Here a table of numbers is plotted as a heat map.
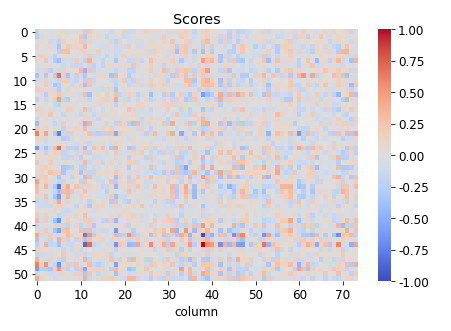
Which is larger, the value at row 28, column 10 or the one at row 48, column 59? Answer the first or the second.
the second
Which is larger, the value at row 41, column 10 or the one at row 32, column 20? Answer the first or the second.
the first
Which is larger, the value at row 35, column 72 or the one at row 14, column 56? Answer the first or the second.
the first
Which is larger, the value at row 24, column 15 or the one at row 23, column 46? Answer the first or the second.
the first
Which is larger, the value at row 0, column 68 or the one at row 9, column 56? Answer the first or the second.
the first
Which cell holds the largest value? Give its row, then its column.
44, 38
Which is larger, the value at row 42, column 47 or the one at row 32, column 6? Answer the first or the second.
the first
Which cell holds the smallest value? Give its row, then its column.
42, 38
